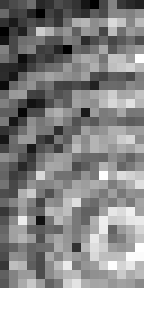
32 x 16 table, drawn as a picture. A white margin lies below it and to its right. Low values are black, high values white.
Histogram: bell-shaped. Ninth with the highest average: bottom right. Rings: centred on the bottom right. Slope: up to the bottom right. Ninth with the lowest average: top left.
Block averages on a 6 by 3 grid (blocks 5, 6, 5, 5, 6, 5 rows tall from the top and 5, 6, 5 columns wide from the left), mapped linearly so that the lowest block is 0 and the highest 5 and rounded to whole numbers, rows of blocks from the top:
0 1 2 / 1 2 3 / 1 2 4 / 1 3 4 / 2 3 4 / 2 4 5
